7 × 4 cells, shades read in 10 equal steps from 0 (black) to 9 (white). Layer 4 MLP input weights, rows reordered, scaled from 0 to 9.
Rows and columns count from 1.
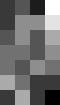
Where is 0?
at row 7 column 4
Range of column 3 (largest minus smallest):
4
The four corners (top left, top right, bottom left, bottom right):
2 9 2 0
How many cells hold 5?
5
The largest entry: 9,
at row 1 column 4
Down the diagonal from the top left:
2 5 3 5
